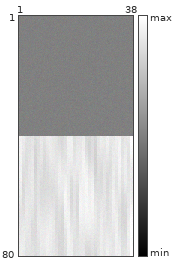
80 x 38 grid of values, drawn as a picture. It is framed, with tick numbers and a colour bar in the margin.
The table splits into 2 rows of 1 panel. Panel 1,1: middling, flat. Panel 2,1: very high, streaked downward, faint in contrast.
